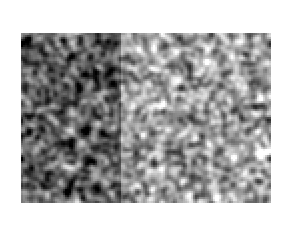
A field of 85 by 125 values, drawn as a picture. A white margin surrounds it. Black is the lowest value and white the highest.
The field is mottled with small blotches. Overall the values sit about 50% of the way up the scale. A vertical seam about 40% of the way across splits the table, and the right part is higher. The values follow a bell shape.
